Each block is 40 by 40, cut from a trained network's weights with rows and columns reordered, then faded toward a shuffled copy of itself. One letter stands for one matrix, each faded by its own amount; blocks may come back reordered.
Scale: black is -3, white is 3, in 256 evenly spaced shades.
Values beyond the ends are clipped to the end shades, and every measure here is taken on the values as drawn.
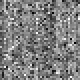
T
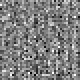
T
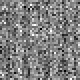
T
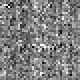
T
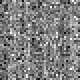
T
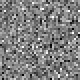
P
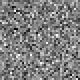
P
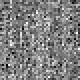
T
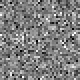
P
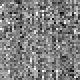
T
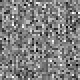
T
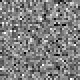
P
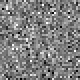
P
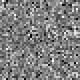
P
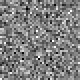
P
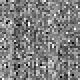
T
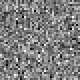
P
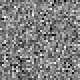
P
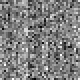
T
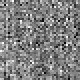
T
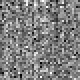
T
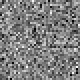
P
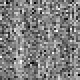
T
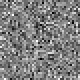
P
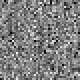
P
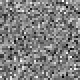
P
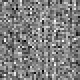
T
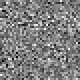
P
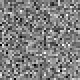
P
